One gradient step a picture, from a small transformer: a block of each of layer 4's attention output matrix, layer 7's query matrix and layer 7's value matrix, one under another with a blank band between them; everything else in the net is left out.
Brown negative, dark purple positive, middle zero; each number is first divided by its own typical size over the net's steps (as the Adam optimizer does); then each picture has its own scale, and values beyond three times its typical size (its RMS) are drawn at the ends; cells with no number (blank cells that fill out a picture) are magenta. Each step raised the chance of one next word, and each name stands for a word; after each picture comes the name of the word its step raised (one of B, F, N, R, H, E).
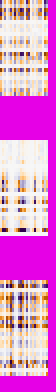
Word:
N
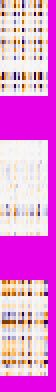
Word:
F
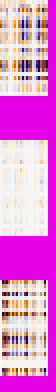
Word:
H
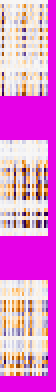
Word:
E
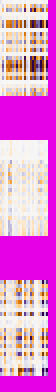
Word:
H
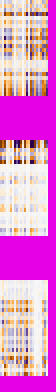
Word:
E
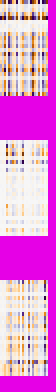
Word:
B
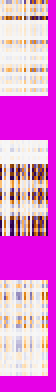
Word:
N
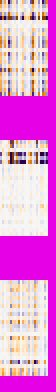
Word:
B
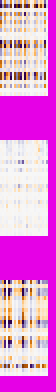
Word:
F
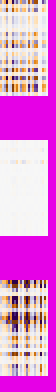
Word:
N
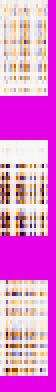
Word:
H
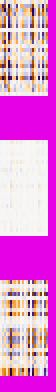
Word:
H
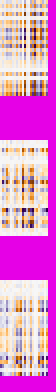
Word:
E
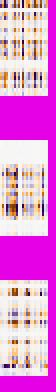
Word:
F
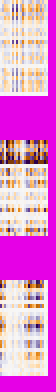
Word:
N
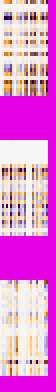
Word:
B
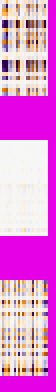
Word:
H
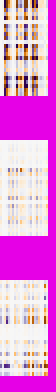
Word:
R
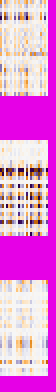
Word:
B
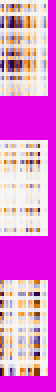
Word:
H
